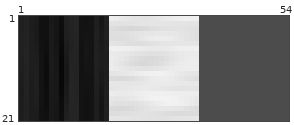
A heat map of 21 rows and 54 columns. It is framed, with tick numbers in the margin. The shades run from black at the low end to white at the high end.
The table splits into one row of 3 panels. Panel 1,1: very low, streaked downward, faint in contrast. Panel 1,2: very high, streaked across, faint in contrast. Panel 1,3: low, flat.
